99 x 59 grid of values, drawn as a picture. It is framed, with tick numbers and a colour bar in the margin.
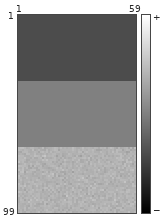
The table splits into 3 rows of 1 panel. Panel 1,1: low, flat. Panel 2,1: middling, flat. Panel 3,1: high, fine-grained, faint in contrast.
